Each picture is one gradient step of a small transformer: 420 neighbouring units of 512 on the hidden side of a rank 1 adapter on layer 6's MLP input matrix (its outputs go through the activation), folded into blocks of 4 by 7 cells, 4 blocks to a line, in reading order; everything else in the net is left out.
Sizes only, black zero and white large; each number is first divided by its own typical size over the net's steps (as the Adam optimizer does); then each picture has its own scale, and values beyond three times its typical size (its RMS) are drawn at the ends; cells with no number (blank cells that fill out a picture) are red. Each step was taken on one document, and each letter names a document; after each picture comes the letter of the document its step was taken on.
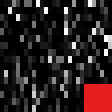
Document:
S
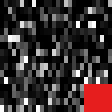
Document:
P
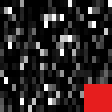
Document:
P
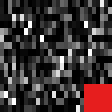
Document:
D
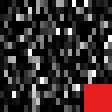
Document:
D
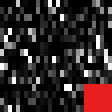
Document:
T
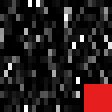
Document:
S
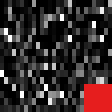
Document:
P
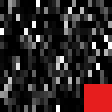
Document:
S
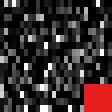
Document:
T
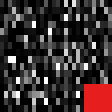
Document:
D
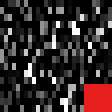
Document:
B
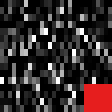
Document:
B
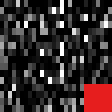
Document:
B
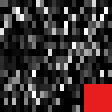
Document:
D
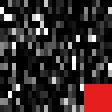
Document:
B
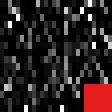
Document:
S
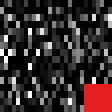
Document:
B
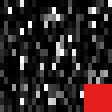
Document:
P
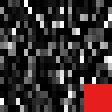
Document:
B
